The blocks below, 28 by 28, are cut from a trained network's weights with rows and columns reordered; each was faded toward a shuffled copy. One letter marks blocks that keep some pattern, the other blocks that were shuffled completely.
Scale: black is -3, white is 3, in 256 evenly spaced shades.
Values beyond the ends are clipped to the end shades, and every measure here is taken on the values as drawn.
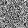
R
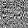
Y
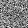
R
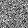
R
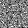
R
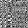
Y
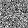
R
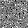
R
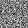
R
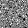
R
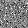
R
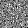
R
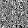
Y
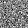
R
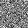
R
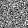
R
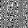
Y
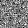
R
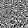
Y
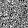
R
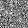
R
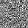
Y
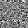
Y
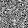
R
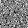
R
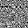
Y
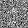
R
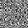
Y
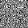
Y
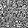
Y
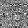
Y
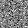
R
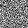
R
